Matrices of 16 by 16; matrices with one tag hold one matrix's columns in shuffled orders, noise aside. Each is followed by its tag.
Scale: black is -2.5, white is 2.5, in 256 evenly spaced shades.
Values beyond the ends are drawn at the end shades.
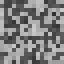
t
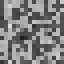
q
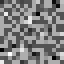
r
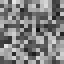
q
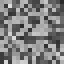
t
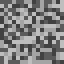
r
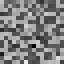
r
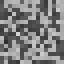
q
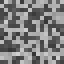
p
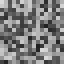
q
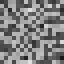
r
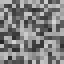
p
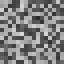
r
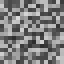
r
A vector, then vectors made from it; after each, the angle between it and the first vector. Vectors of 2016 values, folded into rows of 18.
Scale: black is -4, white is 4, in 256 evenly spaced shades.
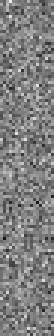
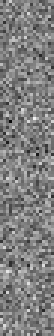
partly aligned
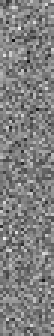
partly opposed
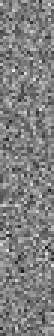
orthogonal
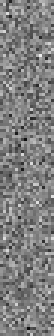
nearly opposite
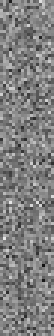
nearly opposite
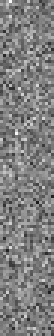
nearly parallel
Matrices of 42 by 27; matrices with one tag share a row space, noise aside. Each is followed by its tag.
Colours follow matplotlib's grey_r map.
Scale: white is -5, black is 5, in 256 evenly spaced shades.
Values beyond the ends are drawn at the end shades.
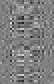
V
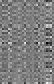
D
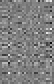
D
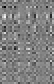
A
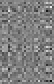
D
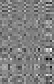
D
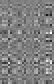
D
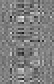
V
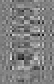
V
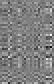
D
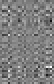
D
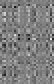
A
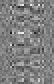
V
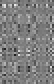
A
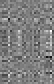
D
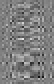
V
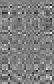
D
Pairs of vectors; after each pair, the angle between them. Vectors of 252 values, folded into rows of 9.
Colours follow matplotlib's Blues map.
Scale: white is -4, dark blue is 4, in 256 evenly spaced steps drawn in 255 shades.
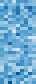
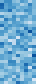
orthogonal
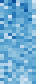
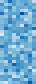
orthogonal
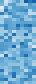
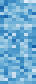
nearly opposite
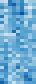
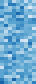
partly aligned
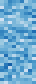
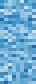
nearly opposite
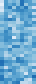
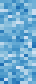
partly aligned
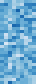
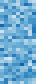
orthogonal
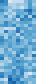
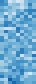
nearly parallel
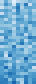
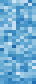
partly aligned
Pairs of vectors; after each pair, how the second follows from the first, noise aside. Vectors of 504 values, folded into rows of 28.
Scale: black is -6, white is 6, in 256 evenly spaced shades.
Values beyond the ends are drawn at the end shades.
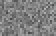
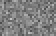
negated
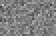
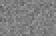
shrunk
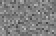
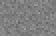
shrunk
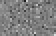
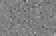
shrunk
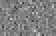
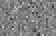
negated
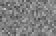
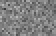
negated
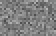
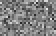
scaled up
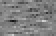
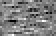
scaled up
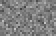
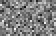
scaled up
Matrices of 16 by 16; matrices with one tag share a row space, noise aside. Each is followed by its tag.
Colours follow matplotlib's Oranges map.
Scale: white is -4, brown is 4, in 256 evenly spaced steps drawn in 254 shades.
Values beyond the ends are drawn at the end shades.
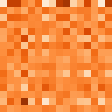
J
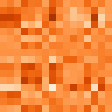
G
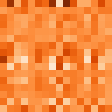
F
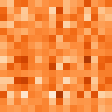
F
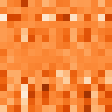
J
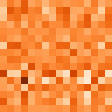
J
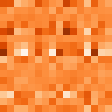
F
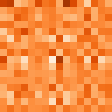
F
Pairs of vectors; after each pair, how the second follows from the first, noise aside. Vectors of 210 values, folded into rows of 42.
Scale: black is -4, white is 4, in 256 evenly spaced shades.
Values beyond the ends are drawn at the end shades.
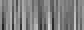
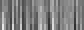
negated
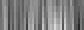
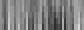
negated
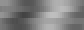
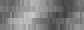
reversed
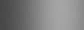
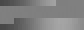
partly zeroed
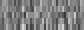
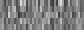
reversed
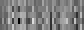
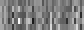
negated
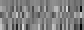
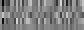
reversed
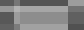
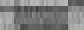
negated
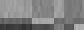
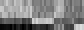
scaled up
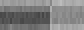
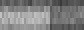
negated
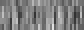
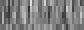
reversed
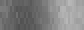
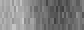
reversed
